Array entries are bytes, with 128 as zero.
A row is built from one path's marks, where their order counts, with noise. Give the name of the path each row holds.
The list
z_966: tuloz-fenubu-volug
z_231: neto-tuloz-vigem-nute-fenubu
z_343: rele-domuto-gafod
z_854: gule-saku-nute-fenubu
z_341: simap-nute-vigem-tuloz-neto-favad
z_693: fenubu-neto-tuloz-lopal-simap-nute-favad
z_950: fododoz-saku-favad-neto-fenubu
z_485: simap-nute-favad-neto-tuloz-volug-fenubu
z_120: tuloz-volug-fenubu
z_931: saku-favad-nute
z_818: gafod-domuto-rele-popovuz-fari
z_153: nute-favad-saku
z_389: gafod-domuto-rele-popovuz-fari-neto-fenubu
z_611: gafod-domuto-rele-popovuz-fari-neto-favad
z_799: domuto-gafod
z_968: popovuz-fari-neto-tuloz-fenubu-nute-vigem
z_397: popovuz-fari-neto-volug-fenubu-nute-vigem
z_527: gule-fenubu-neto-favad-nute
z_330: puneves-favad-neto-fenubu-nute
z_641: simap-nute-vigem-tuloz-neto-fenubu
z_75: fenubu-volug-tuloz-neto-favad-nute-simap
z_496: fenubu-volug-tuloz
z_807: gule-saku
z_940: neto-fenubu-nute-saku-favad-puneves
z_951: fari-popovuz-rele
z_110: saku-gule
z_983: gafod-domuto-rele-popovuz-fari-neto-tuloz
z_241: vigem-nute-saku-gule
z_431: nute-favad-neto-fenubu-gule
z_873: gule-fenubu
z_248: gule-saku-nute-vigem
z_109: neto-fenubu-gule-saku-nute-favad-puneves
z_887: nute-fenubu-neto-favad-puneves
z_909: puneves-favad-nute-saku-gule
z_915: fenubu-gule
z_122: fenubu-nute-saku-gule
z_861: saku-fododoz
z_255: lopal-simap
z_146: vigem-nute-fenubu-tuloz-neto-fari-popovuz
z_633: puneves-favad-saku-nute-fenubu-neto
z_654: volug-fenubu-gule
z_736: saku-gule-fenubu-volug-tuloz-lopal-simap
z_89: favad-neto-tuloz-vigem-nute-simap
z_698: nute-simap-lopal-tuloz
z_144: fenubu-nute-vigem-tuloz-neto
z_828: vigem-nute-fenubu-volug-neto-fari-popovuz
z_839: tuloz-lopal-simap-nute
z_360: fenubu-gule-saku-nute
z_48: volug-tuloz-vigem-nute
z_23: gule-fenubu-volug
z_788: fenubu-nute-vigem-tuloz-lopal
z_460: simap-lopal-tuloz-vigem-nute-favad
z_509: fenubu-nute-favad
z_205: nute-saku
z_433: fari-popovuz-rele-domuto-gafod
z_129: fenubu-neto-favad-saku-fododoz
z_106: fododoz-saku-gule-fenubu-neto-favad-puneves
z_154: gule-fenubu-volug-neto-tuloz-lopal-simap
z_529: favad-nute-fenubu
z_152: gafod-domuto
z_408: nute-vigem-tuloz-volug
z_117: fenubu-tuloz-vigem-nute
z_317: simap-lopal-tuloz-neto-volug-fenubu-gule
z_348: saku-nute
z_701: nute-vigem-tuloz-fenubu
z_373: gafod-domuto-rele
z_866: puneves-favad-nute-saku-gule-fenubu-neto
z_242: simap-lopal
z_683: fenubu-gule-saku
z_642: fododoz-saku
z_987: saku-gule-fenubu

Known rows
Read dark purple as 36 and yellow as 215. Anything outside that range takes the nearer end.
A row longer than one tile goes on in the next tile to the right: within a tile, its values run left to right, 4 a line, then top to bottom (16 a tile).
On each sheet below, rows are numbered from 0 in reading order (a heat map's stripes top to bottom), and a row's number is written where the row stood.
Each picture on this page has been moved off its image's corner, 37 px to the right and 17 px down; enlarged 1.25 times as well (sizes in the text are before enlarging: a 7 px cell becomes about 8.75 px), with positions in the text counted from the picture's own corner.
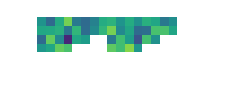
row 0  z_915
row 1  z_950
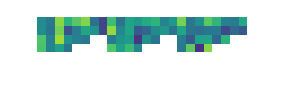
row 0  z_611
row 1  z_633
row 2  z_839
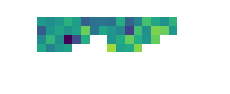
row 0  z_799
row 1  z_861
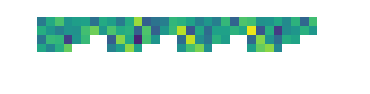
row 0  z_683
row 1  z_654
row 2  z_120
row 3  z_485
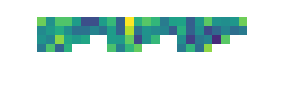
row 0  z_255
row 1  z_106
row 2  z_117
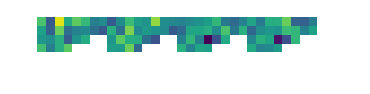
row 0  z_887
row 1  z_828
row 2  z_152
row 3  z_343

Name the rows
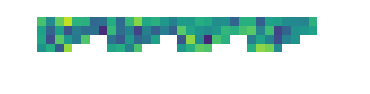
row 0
z_693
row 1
z_527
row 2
z_987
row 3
z_641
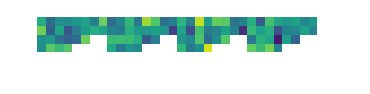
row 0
z_701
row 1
z_818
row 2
z_940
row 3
z_866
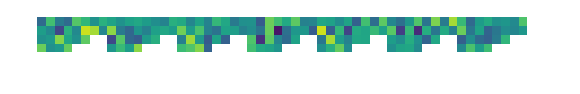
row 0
z_642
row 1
z_854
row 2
z_389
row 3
z_341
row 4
z_966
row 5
z_408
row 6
z_231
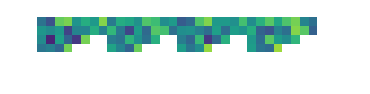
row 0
z_248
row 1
z_205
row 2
z_241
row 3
z_153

